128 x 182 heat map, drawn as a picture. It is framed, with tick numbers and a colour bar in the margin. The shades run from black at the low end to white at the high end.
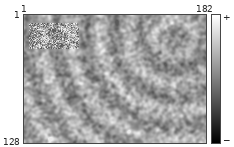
Average level on the scale: 60%. Rings: centred on the top right. Histogram: bell-shaped. Odd patch: rougher, in the top left. Grain: blotchy.
